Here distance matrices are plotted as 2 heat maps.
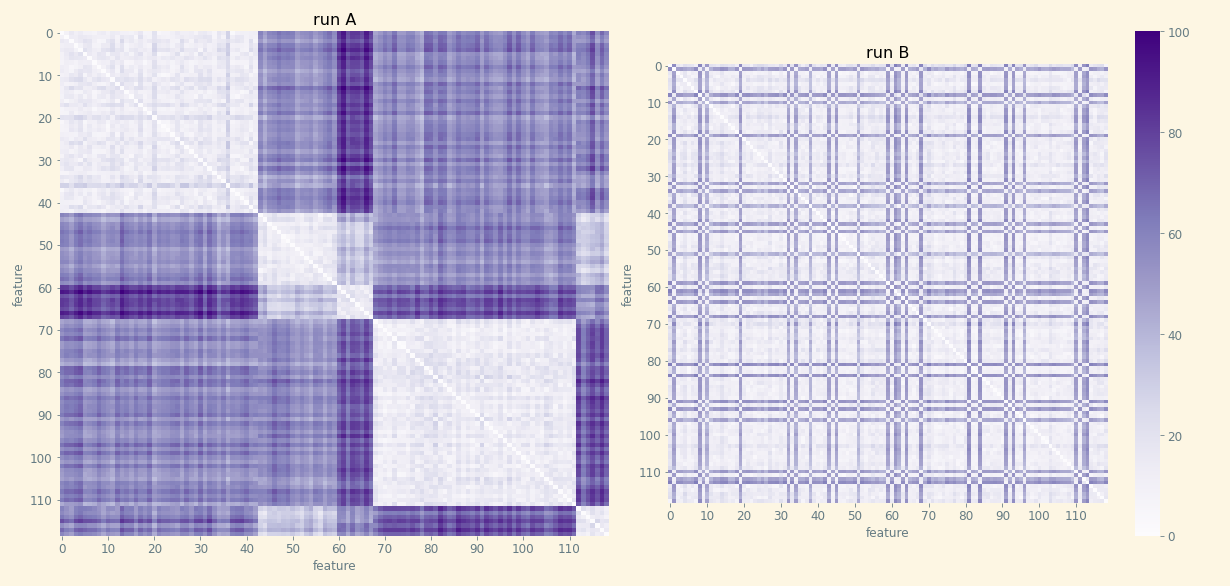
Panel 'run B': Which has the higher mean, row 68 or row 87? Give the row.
68
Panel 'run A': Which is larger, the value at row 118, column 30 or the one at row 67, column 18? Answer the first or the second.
the second
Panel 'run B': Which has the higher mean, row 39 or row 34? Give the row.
34
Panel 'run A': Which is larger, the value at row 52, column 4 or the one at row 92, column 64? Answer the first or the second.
the second
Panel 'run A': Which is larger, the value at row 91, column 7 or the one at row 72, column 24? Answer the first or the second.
the second
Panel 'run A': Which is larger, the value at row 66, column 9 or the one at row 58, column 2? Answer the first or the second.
the first
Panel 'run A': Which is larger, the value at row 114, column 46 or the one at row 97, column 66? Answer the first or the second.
the second
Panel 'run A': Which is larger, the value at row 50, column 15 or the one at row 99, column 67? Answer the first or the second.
the second
